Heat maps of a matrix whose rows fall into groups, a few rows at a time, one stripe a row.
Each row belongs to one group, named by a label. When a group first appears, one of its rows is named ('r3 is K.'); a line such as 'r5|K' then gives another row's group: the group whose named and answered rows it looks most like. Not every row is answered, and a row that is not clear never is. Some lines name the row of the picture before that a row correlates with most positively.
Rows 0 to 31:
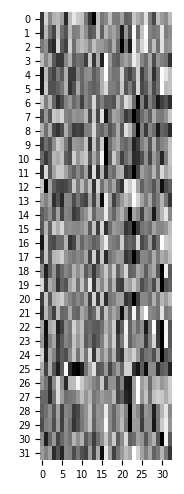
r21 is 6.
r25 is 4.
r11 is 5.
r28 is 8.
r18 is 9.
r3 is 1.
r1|6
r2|6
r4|8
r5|8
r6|4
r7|5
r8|4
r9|5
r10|5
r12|1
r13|1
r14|8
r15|5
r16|8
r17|5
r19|1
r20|5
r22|9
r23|9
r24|1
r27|6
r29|8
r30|9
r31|1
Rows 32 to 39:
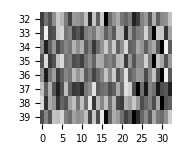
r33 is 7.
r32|5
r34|9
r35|7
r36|9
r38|1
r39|5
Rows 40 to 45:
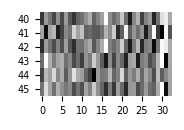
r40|8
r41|9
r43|7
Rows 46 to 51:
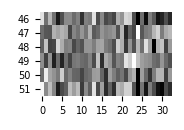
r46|4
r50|7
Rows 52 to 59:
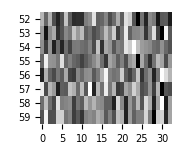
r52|4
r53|9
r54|1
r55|7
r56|8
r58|7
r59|7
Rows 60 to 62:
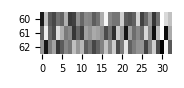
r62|9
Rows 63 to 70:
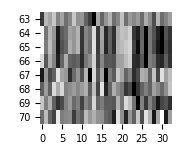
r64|4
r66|4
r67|5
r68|5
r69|4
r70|7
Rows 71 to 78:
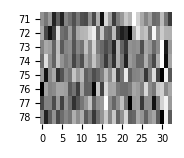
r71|1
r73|7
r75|9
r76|6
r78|9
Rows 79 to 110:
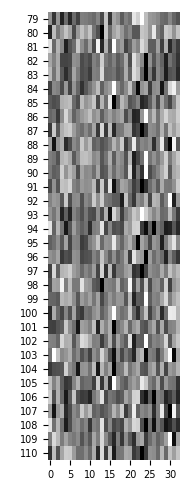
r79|1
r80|6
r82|4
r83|4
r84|8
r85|5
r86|6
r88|9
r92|7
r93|1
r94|4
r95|8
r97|5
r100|8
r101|5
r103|7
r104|5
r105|1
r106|4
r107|9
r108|4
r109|7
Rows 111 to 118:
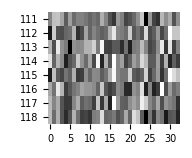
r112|8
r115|8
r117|1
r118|4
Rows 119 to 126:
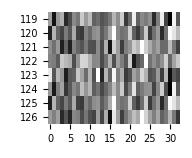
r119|9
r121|1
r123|1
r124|9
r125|8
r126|1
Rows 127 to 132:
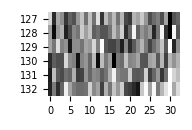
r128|9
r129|7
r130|5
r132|6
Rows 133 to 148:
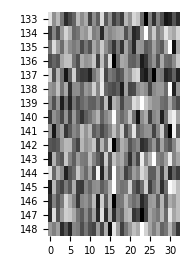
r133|4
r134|6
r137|4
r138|7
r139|1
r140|8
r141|9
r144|1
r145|8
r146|5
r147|5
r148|1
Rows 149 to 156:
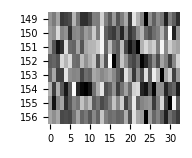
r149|4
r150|7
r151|6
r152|5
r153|7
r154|4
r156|4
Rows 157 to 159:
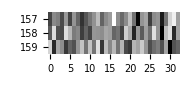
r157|8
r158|7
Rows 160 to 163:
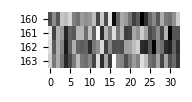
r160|5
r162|4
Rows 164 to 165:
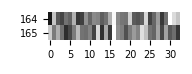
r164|8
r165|1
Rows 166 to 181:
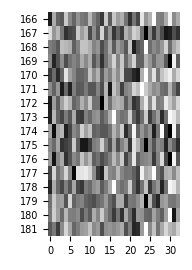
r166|6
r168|6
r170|6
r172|6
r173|8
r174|9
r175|4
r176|9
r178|8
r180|7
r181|6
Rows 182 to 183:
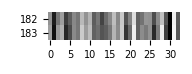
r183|9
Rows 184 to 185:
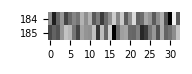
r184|9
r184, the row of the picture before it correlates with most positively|182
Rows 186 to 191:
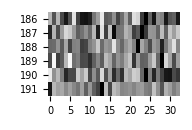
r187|5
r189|7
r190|4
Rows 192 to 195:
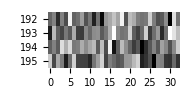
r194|5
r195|4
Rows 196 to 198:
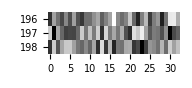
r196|8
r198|5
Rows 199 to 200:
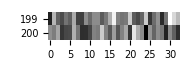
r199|8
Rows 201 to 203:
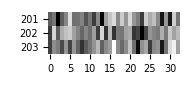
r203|8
